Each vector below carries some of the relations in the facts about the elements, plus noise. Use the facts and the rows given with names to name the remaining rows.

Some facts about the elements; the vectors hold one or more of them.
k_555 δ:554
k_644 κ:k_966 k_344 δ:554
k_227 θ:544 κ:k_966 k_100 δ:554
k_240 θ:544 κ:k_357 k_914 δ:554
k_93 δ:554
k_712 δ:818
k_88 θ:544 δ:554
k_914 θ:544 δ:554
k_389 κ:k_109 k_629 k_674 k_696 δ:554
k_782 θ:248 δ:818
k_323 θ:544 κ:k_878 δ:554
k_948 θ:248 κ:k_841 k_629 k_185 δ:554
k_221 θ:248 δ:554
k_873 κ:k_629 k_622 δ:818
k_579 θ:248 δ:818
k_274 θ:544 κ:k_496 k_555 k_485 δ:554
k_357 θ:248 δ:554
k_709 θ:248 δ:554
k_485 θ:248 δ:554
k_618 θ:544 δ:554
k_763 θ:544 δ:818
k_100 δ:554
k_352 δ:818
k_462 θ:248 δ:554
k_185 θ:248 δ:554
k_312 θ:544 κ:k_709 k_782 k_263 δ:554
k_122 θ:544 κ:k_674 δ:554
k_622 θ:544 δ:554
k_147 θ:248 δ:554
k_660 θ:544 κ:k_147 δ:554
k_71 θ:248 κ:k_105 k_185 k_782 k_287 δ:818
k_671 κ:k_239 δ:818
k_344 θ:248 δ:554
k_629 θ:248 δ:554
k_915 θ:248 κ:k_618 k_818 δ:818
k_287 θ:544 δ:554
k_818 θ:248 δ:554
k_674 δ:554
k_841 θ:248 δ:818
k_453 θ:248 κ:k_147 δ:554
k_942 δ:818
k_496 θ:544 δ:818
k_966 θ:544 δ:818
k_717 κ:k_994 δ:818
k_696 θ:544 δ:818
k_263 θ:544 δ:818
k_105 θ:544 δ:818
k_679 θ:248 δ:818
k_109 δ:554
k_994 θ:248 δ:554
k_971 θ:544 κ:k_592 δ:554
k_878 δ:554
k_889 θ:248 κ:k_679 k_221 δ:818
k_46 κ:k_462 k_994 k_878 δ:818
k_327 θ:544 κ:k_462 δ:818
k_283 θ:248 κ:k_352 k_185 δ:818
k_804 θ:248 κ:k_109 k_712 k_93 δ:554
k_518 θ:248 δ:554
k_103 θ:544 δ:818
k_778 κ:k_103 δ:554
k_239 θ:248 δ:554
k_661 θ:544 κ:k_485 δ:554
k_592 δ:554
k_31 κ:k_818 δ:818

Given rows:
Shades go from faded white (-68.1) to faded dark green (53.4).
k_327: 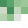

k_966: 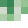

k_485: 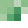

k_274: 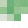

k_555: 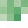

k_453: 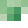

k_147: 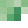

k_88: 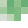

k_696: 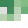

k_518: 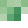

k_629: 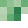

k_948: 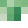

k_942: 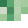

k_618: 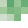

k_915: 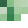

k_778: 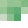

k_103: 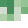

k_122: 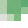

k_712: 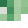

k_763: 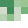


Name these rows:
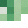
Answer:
k_352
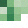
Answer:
k_579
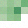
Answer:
k_878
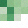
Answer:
k_46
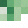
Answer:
k_873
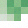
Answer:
k_622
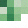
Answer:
k_679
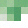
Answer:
k_389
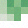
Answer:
k_287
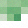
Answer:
k_644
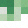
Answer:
k_105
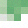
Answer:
k_312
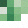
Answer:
k_782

